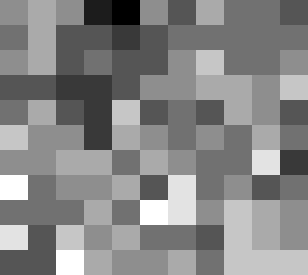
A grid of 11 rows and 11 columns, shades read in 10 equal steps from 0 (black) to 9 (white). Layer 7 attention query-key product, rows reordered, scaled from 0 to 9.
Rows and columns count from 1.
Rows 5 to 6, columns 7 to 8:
4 3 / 4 5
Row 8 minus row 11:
6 1 -4 -1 1 -2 2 0 -2 -4 -3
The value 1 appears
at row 1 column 4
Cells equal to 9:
3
